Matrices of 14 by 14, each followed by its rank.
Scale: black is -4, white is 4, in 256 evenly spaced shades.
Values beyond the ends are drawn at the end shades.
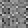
three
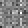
three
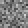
full rank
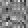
three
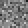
full rank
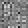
three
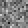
full rank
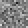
full rank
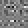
three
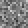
full rank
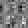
three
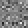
three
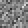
full rank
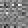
three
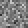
full rank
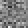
three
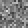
full rank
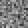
full rank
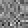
three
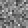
full rank
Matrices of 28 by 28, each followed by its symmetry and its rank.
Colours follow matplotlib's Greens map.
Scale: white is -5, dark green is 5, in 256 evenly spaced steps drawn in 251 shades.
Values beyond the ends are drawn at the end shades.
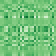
neither, rank two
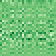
neither, rank three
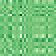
neither, rank two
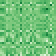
neither, rank three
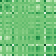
symmetric, rank two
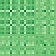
symmetric, rank two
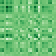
symmetric, rank two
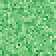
antisymmetric, full rank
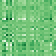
neither, rank two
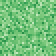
antisymmetric, full rank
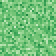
antisymmetric, full rank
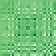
symmetric, rank two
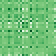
symmetric, rank two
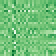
neither, rank three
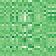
neither, rank three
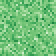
antisymmetric, full rank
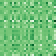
neither, rank two
